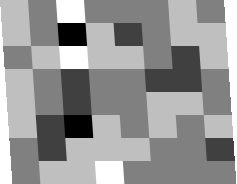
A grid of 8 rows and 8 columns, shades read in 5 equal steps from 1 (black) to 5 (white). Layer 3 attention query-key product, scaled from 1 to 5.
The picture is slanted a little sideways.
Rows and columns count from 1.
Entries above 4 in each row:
1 0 1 0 0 0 0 1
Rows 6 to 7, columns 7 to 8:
3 4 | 3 2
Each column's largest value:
4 4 5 5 4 4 4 4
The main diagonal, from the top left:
4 3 5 3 3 4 3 3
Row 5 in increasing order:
2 3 3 3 3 4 4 4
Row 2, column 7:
4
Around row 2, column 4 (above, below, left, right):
3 4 1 2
